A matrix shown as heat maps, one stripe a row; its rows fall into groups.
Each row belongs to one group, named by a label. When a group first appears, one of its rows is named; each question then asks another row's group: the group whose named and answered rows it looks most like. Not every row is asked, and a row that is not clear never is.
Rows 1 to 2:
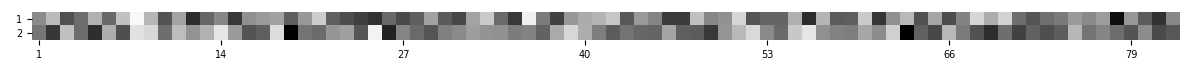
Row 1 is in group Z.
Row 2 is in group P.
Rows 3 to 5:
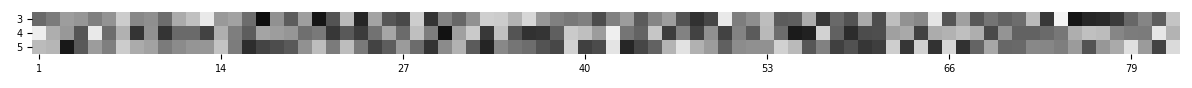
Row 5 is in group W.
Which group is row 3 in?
P
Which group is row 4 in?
Z
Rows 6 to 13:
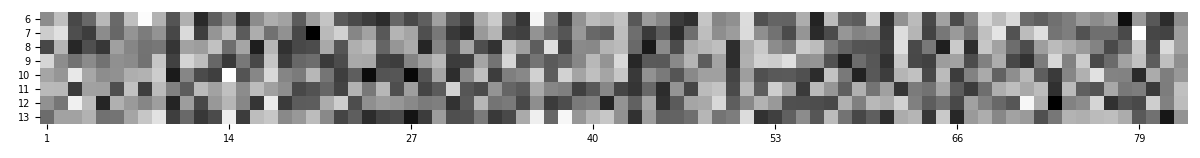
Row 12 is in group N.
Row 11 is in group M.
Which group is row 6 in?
Z
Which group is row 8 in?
W
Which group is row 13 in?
Z
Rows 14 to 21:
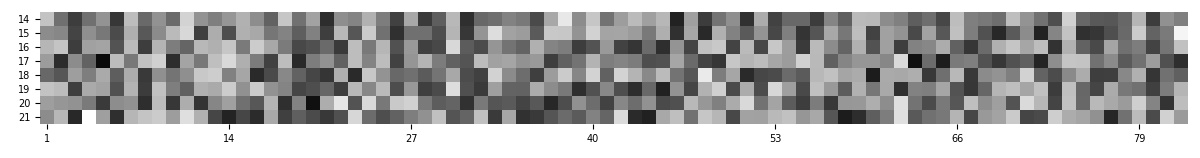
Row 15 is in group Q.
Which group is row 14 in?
Q
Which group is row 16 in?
M
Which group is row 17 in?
P
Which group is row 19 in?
M
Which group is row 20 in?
N
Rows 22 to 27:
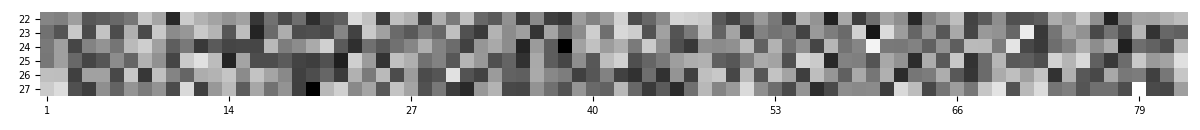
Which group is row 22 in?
W
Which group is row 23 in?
Q
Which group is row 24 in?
Z
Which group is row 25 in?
W
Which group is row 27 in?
N
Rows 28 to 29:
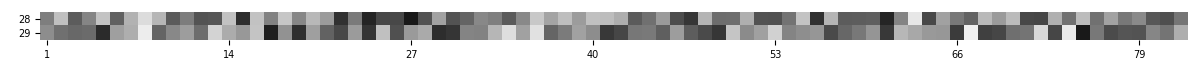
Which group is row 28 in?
Z
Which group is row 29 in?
P
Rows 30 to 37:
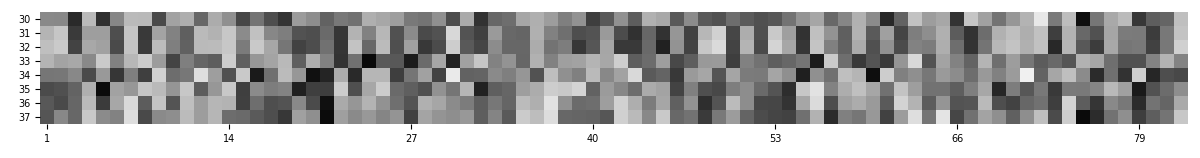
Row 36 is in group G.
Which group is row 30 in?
G
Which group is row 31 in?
M
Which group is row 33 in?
Z
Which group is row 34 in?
Q
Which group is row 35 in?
G
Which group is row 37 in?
G
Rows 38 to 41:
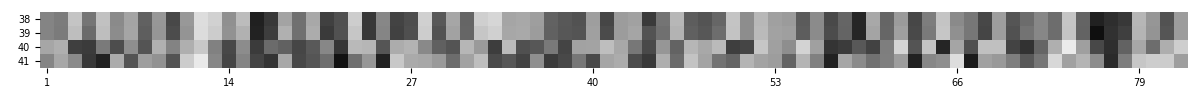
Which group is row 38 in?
P
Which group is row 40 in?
W
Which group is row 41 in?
W
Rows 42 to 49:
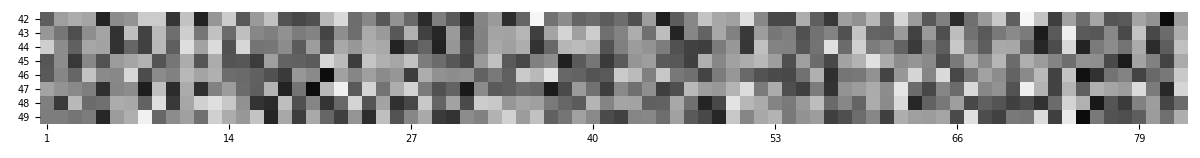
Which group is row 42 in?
N
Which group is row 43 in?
Q
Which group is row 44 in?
Q
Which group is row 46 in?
G
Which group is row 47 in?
N
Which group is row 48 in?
P
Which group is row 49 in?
P
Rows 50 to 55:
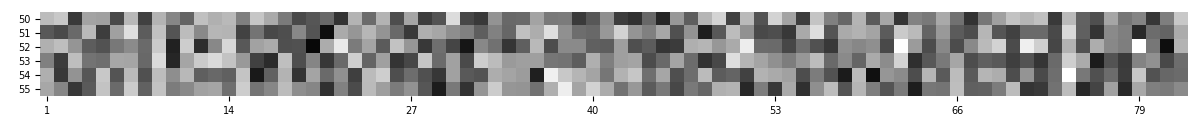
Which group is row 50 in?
M
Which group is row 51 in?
G
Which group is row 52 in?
N
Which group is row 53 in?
P
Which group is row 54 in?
Q
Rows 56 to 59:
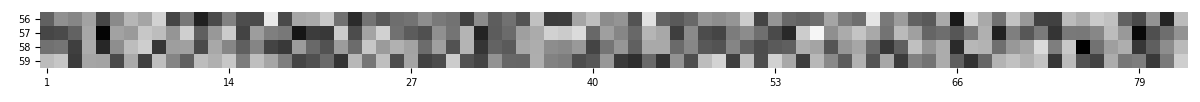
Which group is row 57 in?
G
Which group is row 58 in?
G
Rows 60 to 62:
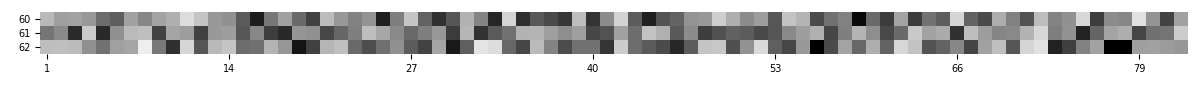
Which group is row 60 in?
W
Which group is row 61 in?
G
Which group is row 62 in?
N
